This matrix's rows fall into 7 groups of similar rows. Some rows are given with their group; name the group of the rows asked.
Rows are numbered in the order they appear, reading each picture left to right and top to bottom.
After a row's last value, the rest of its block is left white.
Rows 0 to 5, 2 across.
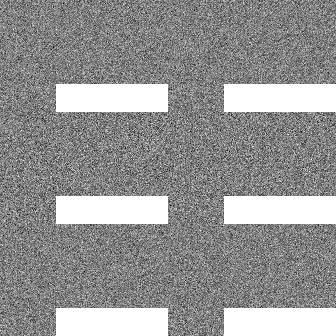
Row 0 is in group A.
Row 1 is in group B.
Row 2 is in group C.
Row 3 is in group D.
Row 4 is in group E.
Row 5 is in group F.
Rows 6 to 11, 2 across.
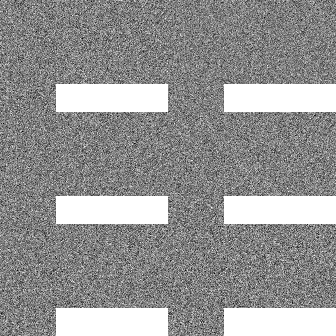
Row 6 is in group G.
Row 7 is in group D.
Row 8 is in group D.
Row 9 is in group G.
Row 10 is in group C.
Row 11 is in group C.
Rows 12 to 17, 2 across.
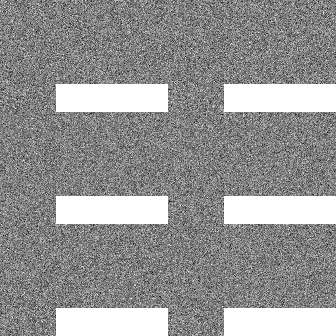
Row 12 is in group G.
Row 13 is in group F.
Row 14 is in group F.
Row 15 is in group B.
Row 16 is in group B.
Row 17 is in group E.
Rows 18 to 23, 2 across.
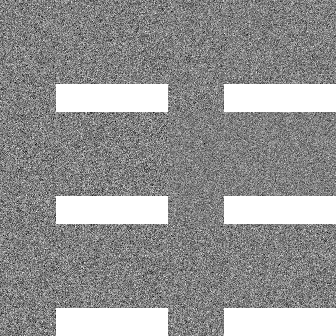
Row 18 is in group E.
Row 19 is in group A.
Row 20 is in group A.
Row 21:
G
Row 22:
B
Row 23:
F
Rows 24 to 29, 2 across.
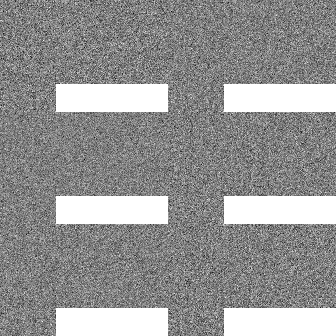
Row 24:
E
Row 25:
F
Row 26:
E
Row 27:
D
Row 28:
B
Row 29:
A
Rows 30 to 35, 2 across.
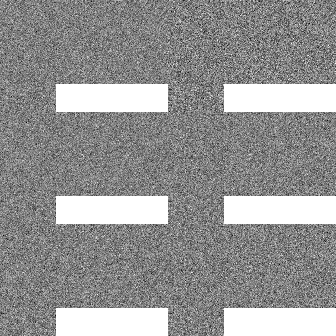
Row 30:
G
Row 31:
G
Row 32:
B
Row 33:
F
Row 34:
B
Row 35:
F
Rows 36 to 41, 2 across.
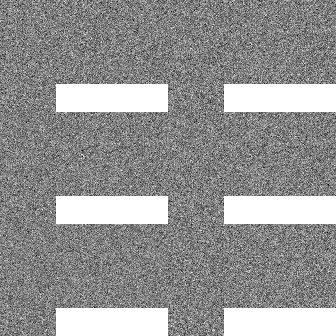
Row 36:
D
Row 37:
B
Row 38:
B
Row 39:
B
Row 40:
G
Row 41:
F
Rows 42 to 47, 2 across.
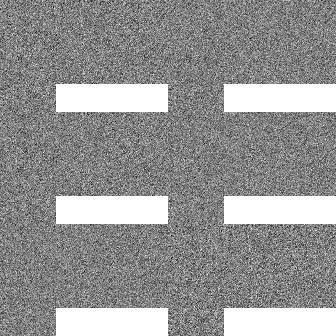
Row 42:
A
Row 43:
G
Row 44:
A
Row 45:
E
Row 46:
E
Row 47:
A
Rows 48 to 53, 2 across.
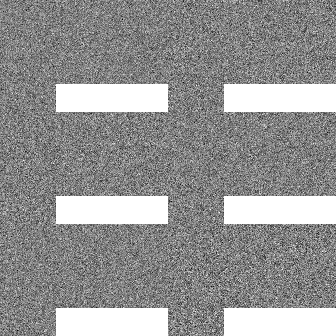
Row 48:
B
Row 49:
E
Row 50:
F
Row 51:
B
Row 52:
D
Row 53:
C
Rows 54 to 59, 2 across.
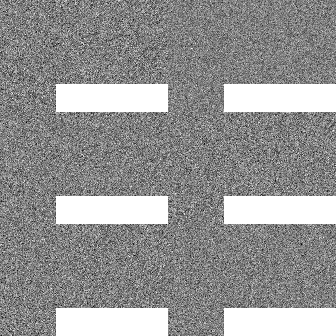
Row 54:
B
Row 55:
F
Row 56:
B
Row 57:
G
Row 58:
D
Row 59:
D
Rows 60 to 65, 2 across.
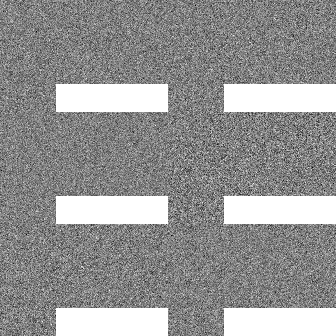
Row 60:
G
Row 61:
C
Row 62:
D
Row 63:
C
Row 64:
B
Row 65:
A
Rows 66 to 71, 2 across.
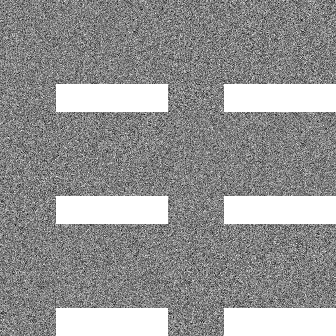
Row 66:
D
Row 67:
D
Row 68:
C
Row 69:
D
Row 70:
E
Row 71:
C
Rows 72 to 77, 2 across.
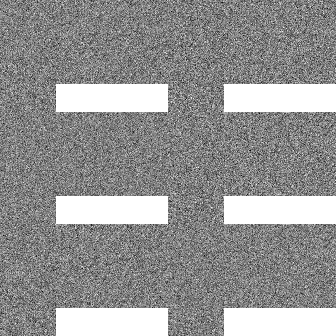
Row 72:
B
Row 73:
F
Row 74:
D
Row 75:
G
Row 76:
B
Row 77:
G
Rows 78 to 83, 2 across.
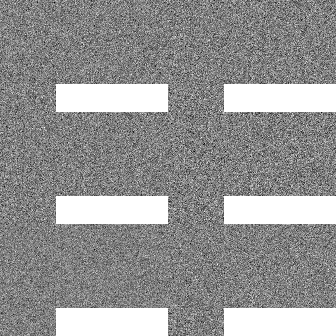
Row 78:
B
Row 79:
D
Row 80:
D
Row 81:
A
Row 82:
E
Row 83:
G
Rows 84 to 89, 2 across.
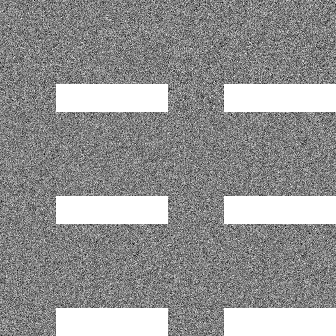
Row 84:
C
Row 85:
B
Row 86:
B
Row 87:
D
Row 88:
D
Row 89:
D
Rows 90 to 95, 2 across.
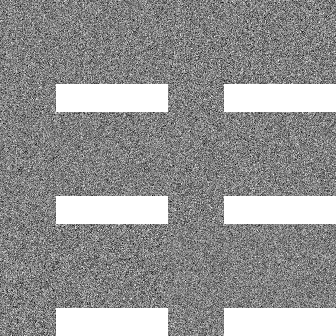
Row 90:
D
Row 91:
D
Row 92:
A
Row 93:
G
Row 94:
B
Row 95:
F
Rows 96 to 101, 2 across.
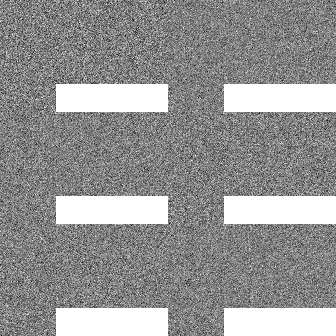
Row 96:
D
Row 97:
E
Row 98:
A
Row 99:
F
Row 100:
G
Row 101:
A
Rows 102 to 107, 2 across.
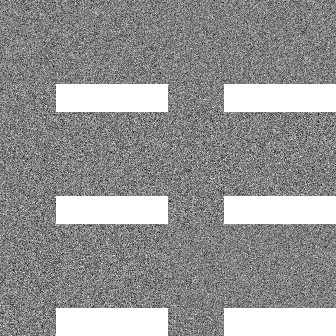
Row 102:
B
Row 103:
D
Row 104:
F
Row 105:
C
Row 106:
F
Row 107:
G
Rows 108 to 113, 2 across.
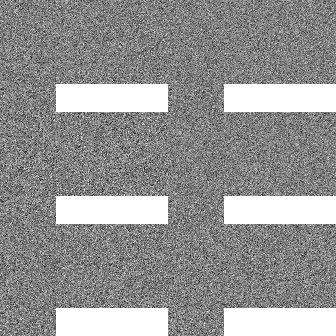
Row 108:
E
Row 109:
G
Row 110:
A
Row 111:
G
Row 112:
F
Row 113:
D
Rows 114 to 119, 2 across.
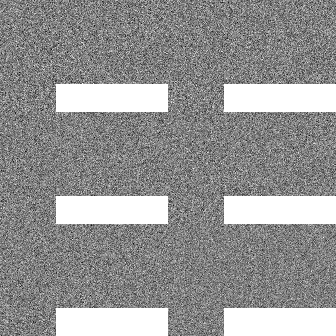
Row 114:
C
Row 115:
F
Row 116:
E
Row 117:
C
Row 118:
G
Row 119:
D
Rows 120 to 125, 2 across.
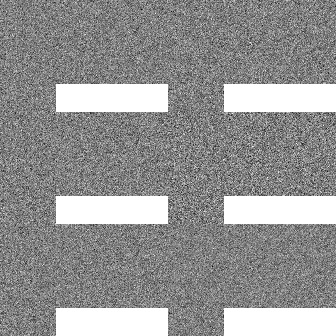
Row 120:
D
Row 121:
B
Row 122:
E
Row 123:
D
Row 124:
E
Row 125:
B
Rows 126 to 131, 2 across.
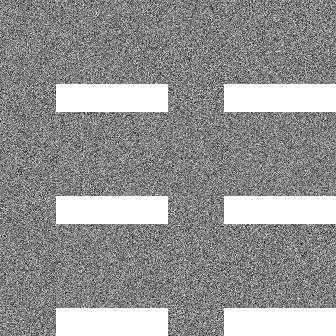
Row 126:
B
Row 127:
C
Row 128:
A
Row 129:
F
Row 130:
F
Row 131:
D
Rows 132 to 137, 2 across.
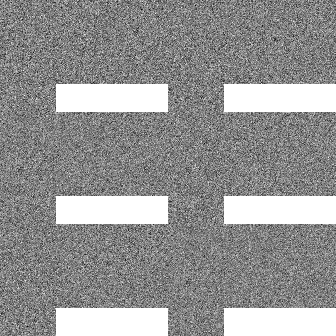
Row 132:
D
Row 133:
C
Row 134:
A
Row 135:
G
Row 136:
C
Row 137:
A
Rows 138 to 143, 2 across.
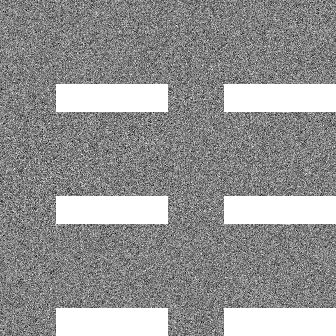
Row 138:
B
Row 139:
C
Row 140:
C
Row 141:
D
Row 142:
A
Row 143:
G
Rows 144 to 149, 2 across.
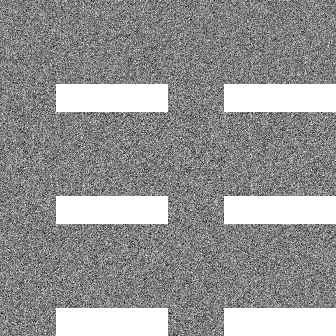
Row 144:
B
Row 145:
D
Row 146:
A
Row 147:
A
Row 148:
C
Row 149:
G
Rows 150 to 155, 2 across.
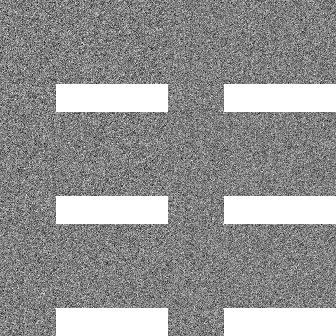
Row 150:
B
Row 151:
D
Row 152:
A
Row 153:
F
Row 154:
C
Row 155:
A
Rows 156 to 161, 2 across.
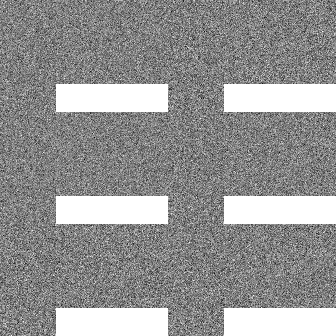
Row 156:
G
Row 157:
E
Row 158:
E
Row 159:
F
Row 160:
F
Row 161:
C
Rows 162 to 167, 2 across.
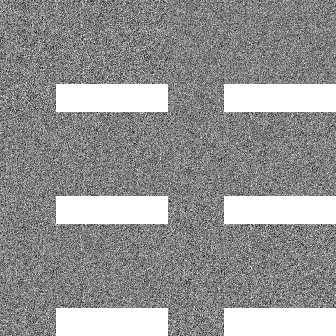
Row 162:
A
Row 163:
B
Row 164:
D
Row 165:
A
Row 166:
A
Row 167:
A
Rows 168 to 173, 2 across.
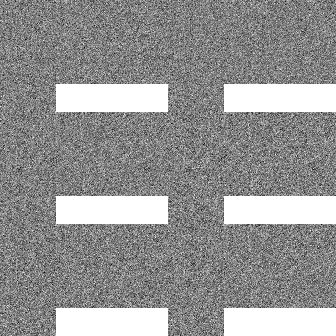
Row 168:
E
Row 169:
D
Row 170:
A
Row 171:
A
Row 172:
F
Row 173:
A
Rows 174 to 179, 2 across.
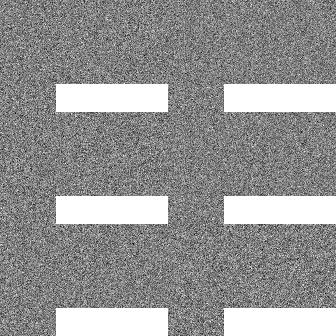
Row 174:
C
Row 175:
D
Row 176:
E
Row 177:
D
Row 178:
D
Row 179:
B
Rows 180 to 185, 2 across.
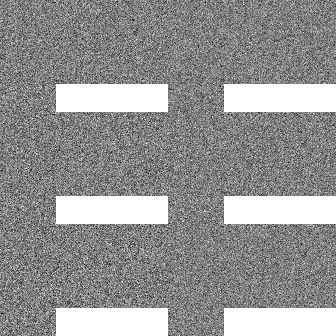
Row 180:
D
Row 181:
B
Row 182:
F
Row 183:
D
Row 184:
C
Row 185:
D
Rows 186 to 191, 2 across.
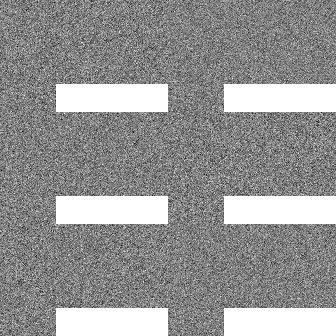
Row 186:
B
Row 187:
G
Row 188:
D
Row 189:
C
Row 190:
A
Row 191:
D
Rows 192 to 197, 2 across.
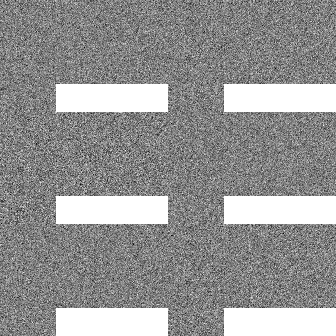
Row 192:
E
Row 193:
A
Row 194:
G
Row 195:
F
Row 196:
D
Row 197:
A
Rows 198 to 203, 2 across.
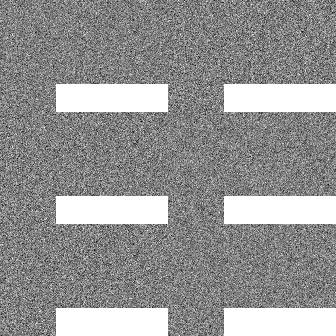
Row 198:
D
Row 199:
D
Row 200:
D
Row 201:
B
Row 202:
D
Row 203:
F
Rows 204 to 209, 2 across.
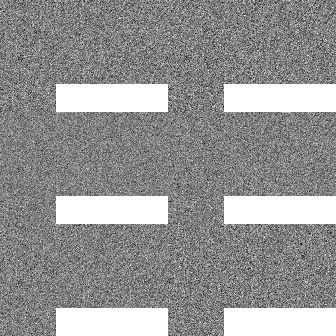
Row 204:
A
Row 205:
G
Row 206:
G
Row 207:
G
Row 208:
A
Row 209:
D
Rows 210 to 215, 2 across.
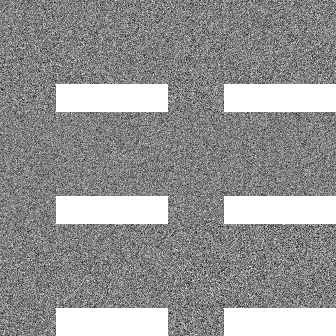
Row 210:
C
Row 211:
A
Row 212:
E
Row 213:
D
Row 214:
G
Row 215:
C
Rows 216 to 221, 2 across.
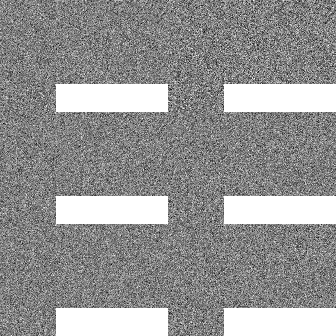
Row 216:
G
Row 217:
G
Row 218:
A
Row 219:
C
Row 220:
F
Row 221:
C
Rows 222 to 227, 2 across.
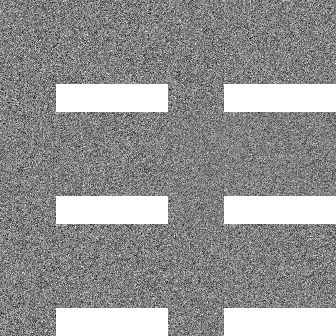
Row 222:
C
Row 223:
G
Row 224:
A
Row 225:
E
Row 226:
B
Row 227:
E
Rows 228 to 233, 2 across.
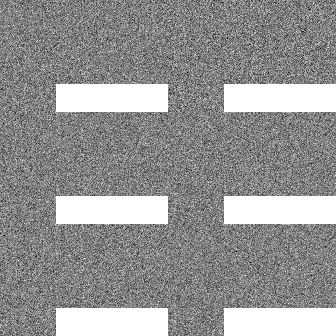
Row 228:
C
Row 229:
D
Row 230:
E
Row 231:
G
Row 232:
A
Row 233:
G
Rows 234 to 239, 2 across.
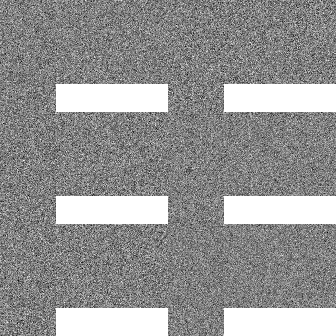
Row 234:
G
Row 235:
C
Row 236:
F
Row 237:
A
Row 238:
G
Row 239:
F
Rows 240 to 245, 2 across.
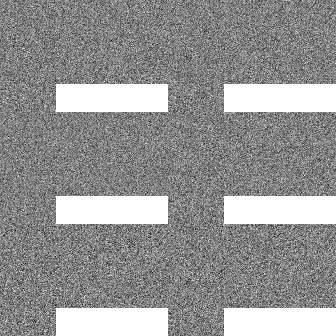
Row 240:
F
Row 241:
G
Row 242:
C
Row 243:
B
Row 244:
C
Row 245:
A
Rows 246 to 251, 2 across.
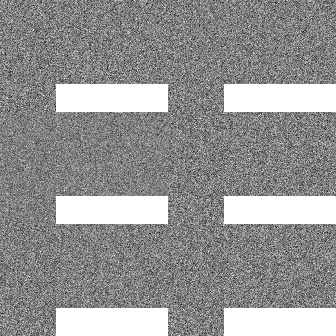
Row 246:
G
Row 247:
D
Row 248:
G
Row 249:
F
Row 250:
F
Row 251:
F
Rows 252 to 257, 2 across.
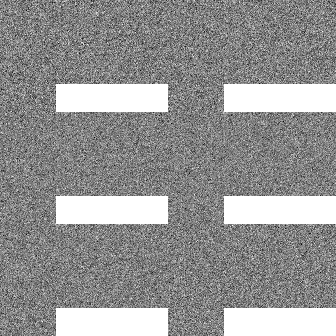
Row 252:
B
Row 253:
E
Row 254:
E
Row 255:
A
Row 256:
B
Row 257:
D
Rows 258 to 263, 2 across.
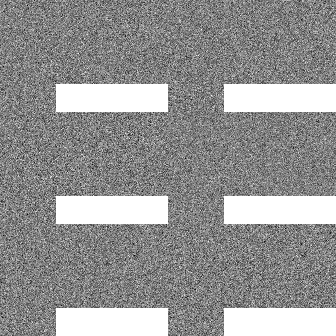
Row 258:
C
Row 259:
G
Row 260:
C
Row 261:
C
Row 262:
D
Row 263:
D
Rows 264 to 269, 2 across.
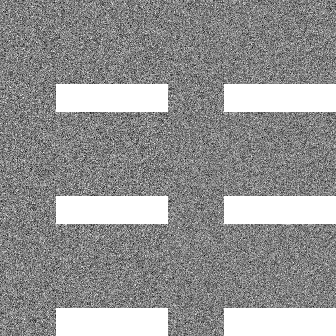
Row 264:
F
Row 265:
E
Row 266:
E
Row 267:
E
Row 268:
B
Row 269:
G
